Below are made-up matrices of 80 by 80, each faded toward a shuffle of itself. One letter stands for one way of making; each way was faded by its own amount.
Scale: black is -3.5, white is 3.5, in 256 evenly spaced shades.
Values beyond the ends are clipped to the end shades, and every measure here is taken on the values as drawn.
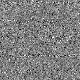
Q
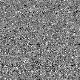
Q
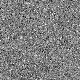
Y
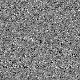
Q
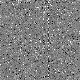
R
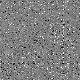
R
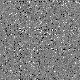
R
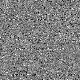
Q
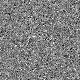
Y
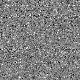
Q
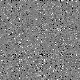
R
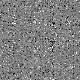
R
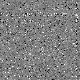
R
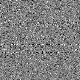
Q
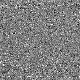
Q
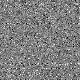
Q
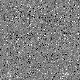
R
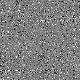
R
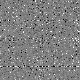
R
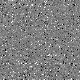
R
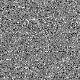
Q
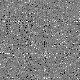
R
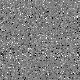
R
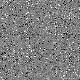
R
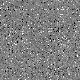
R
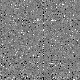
R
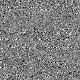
Q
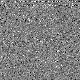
Q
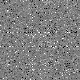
R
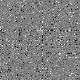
R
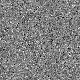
Y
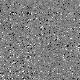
R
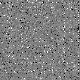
R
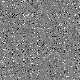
R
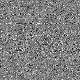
Q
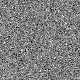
Y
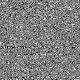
Q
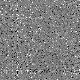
R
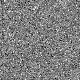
Y
